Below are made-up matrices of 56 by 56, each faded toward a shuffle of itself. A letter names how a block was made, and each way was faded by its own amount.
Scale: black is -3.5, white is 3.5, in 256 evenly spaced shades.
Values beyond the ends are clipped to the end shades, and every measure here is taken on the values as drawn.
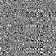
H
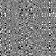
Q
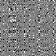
Q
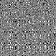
H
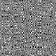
H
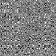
H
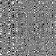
Q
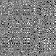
H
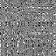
H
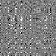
Q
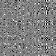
Q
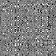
H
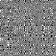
Q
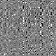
Q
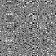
H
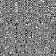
H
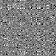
H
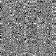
H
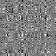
Q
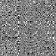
H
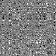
H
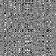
Q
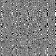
Q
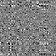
H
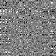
H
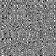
H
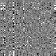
Q
